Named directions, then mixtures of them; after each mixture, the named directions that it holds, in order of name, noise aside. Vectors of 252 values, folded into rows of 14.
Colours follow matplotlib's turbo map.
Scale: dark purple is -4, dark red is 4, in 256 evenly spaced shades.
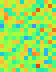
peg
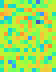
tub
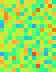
peg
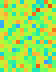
peg, tub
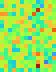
peg, tub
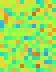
peg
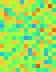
peg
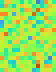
peg, tub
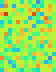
peg, tub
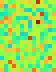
tub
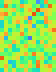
peg, tub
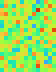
peg, tub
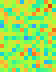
peg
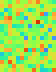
peg, tub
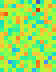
peg, tub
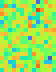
peg, tub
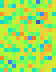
tub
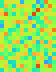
peg, tub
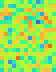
tub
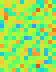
peg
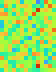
peg, tub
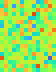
peg, tub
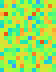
peg, tub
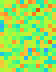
peg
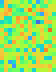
tub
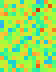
peg, tub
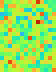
tub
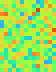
peg, tub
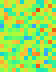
peg
